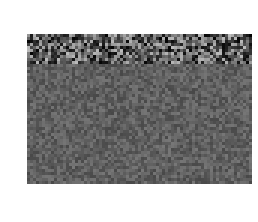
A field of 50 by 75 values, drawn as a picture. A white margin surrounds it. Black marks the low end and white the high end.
The distribution is heavy-tailed on both sides. There is no overall slope. A horizontal seam about 20% of the way down splits the table, and the bottom part is calmer.
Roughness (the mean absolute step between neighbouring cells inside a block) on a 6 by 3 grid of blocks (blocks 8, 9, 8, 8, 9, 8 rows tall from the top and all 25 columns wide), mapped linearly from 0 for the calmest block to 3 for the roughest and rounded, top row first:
333
111
000
000
000
000
